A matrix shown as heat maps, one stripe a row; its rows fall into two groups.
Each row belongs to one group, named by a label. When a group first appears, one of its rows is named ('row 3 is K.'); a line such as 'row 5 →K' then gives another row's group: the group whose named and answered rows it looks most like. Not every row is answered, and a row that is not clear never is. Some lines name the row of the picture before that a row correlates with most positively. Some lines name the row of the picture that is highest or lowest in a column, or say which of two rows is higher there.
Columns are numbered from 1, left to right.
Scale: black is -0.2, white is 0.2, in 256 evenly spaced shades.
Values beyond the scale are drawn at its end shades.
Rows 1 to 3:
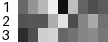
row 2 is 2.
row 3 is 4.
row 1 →4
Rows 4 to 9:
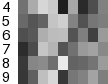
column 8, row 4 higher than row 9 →No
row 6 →2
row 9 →4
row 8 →2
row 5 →2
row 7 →4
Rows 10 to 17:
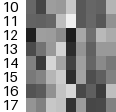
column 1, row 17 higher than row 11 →Yes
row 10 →2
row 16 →2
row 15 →4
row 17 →4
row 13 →4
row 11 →2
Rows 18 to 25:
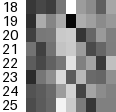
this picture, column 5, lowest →19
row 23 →4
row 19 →4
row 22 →2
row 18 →2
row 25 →2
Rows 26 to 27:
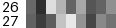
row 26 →4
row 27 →2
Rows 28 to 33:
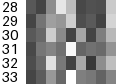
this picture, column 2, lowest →28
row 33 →2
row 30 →4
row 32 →4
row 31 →2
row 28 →2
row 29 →2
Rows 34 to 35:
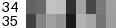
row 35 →4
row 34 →4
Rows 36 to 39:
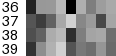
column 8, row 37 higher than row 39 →No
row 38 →4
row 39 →4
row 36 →4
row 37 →2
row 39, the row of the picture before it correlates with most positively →34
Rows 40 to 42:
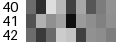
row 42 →2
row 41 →4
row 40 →4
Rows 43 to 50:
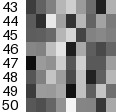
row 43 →2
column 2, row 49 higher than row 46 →Yes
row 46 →4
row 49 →4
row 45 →2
